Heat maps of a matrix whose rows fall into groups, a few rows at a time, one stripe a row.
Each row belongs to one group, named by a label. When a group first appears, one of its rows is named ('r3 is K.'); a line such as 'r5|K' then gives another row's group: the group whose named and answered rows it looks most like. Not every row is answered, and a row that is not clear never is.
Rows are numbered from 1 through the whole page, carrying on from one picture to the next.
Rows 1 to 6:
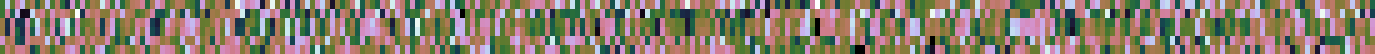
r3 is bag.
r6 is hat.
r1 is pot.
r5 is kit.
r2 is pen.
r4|bag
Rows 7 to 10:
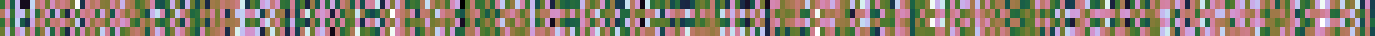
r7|pen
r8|pot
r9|pen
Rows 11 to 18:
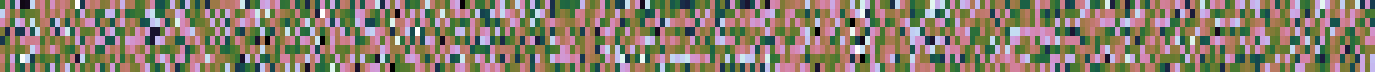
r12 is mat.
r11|pen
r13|pot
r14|bag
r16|mat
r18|bag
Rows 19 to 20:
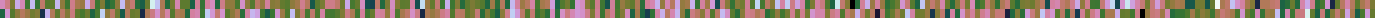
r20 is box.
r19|pot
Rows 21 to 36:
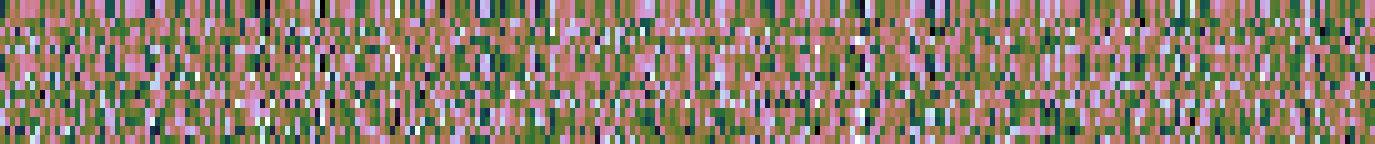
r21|hat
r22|hat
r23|box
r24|kit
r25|mat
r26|pot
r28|hat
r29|kit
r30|pot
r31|box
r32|pot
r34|mat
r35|bag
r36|mat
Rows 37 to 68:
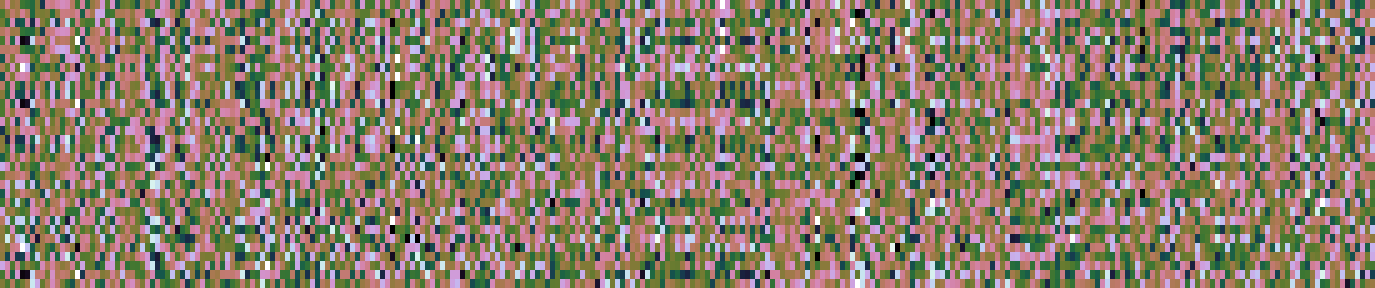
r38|hat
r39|bag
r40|box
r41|pen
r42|box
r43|hat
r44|kit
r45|hat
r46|bag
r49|hat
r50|kit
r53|bag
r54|hat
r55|mat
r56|hat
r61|pot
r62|bag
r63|pot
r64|kit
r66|mat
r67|pen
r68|mat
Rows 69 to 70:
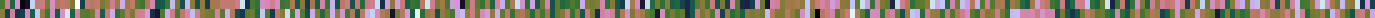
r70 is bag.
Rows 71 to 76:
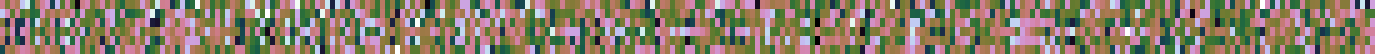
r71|kit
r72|mat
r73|bag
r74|kit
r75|bag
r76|hat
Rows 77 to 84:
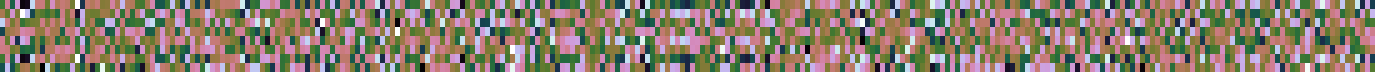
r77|pen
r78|kit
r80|hat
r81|kit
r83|pen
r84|box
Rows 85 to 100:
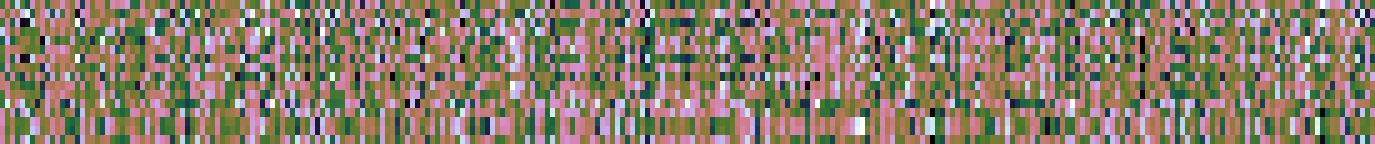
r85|pen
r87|pen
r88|mat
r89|box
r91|pen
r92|box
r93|bag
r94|box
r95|box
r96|pot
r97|kit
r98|mat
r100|kit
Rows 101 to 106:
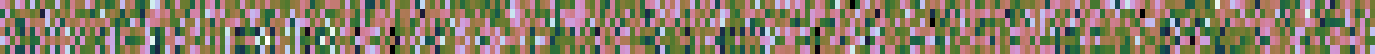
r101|pot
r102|box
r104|bag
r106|bag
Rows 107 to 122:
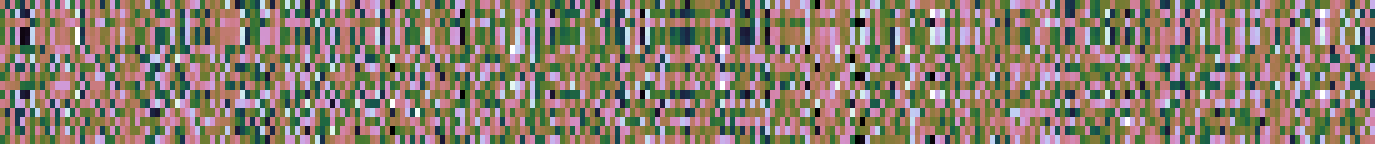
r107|bag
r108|pen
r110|pen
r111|pen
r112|box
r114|bag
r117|pen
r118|pot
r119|bag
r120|kit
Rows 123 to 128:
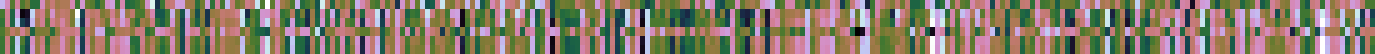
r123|mat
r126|hat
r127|pen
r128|pen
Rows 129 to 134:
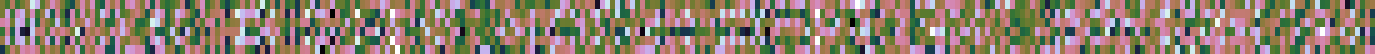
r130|pot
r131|pot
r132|pen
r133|pot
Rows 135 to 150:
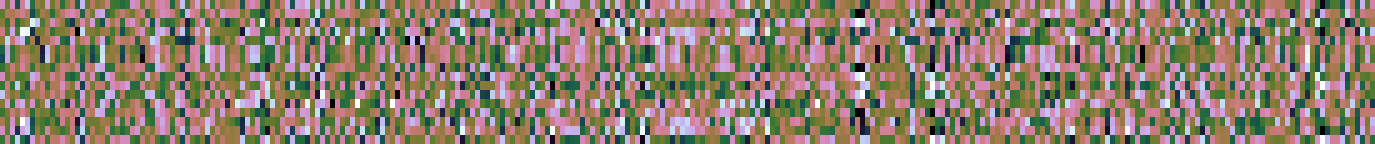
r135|kit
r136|hat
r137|mat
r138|kit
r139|pot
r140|box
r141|box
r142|hat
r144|pen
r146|pot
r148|kit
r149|kit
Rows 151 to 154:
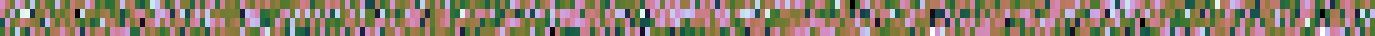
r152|kit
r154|pen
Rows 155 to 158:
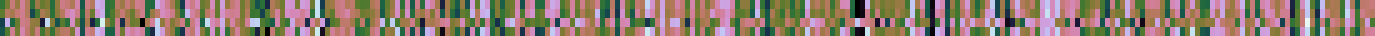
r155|hat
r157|box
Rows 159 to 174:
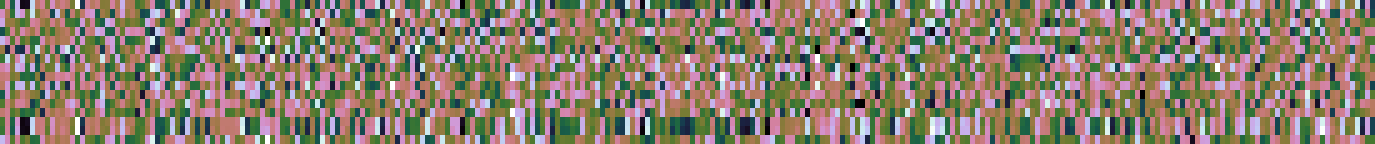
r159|pen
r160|pot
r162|hat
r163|mat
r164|bag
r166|pot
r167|box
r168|pot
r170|hat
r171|box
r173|pen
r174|mat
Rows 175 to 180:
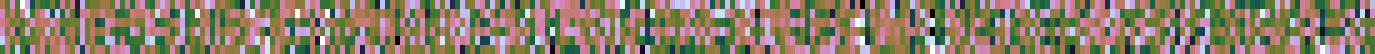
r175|kit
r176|kit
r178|kit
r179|mat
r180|pen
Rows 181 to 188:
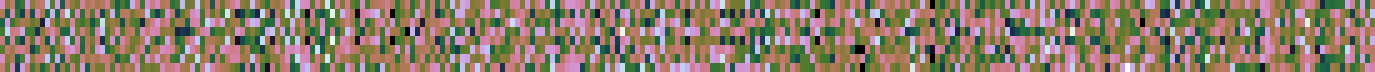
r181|kit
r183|box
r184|pot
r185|bag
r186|hat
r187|kit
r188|kit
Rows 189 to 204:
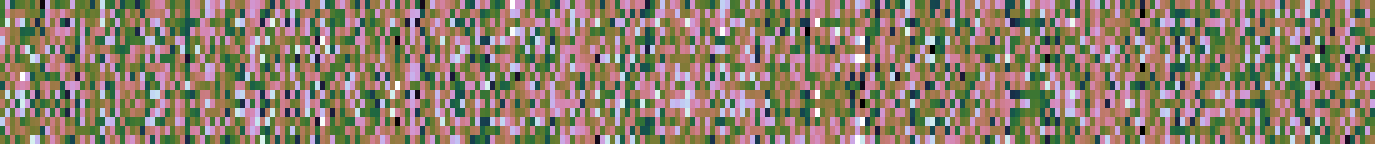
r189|box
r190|box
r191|pot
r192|box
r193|mat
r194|kit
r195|mat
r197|kit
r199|pot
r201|pot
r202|mat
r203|box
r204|mat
